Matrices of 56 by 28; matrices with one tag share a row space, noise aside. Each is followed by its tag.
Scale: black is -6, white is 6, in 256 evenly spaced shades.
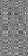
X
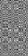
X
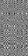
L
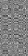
X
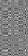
X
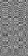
X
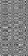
X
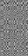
L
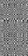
L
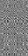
L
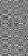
X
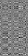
X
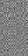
L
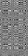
X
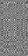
L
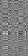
X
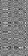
X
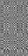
L
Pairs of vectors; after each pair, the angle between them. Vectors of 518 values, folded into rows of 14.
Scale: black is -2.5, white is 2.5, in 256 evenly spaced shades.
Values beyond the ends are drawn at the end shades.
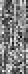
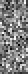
partly aligned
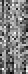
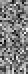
partly opposed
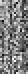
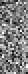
partly opposed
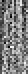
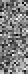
orthogonal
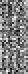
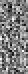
partly aligned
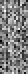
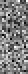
partly opposed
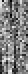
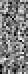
partly aligned
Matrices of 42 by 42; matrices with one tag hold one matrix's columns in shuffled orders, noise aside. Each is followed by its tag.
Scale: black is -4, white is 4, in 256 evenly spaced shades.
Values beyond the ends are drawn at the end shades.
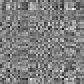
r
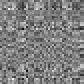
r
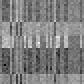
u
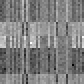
u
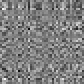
r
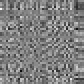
r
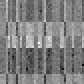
u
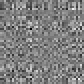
r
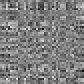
r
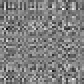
r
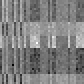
u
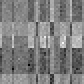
u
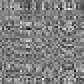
r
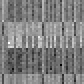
u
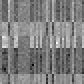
u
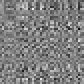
r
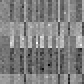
u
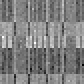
u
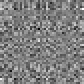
r
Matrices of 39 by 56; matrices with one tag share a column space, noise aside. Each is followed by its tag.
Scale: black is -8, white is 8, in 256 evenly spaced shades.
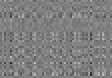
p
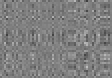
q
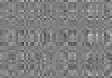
q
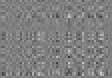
p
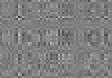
q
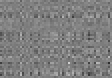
p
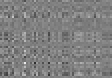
p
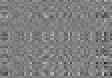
p
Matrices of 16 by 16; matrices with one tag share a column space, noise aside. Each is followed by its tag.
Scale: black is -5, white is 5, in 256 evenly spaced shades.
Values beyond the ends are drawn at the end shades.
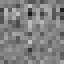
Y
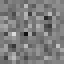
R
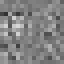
R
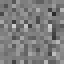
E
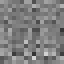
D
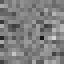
E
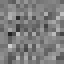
R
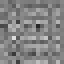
E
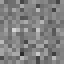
D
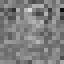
Y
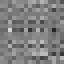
D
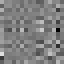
D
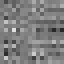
D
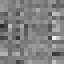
E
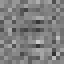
D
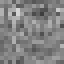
Y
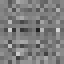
D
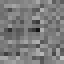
D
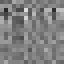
Y
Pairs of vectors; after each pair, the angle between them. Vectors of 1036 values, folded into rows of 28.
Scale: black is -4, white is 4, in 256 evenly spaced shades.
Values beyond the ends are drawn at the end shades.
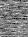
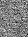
partly opposed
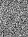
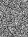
partly aligned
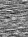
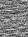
nearly parallel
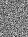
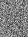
partly opposed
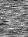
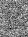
partly opposed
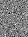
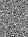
nearly parallel
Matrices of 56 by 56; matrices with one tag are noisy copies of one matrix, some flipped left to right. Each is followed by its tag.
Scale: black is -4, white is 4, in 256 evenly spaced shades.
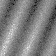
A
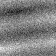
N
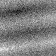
N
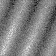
A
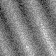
A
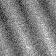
A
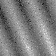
A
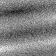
N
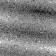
N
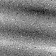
N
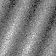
A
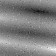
N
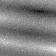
N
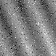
A
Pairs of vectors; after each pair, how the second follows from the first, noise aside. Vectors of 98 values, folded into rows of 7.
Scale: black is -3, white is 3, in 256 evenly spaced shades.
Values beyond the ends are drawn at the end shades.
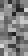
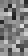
shuffled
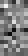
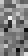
shuffled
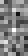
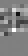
partly zeroed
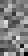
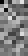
reversed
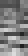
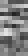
wrapped around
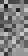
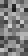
shuffled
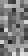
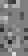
partly zeroed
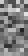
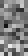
reversed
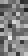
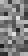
reversed
